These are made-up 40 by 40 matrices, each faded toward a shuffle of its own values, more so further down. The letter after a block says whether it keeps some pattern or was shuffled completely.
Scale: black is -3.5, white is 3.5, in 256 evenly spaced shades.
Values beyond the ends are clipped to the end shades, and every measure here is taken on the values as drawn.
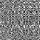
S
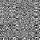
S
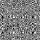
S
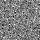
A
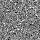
A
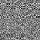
S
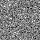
A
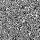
A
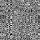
S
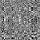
S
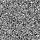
A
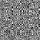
S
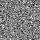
A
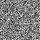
A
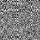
S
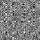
S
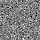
A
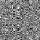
S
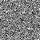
A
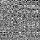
S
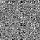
S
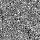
A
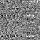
S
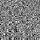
S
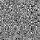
S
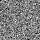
A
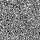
A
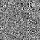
S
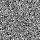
A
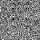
S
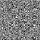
S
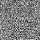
S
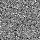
A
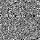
S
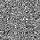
S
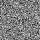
A
